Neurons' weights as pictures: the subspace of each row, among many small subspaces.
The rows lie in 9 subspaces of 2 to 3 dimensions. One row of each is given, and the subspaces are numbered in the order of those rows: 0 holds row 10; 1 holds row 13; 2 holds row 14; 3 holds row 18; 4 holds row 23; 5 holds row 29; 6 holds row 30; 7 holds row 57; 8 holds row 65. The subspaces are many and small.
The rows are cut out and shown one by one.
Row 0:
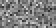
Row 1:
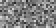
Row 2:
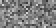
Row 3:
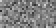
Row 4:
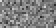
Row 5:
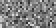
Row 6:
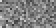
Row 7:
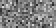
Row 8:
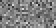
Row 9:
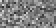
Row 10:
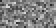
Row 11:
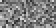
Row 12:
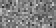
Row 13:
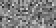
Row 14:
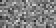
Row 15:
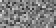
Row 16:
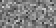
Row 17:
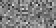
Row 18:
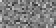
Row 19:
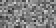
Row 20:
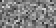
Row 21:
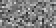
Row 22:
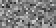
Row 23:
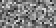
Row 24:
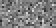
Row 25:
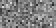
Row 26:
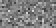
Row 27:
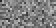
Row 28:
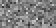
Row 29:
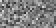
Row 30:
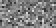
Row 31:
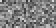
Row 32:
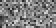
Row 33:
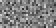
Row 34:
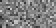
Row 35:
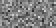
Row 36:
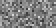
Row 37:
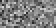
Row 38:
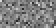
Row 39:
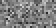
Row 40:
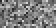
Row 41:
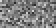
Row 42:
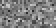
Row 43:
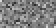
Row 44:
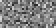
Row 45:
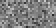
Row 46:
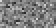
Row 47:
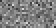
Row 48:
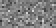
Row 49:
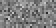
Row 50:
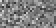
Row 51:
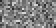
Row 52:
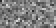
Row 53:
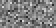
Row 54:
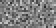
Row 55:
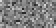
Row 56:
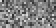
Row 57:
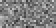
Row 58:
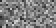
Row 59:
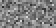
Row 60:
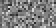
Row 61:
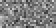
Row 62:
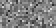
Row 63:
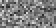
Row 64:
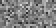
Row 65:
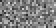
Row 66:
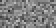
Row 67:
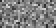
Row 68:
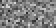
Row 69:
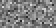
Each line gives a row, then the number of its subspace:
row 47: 1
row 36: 2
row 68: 3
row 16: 4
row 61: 7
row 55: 0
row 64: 8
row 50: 5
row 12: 0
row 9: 5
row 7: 0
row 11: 7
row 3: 6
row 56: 7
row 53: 4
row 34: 7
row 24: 6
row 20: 4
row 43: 3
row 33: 8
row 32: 7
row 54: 8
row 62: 3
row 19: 2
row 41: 6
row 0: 5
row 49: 8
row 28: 3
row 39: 8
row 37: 5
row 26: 6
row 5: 7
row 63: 5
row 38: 1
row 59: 4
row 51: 0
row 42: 1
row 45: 2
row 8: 1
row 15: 5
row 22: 3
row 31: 7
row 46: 0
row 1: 2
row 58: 7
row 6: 7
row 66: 2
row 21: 6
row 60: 2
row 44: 3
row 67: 4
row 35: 2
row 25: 0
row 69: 4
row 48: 6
